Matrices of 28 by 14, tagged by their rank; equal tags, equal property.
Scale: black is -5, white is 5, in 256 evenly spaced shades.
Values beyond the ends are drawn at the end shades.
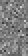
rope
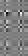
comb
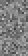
rope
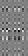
comb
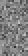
rope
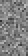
rope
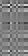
comb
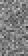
rope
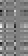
comb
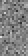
rope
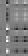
comb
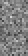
rope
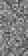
rope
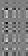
comb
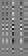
comb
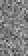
rope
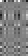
comb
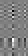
comb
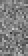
rope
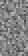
rope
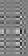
comb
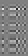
comb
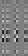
comb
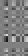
comb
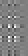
comb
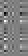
comb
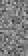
rope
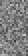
rope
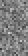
rope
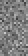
rope
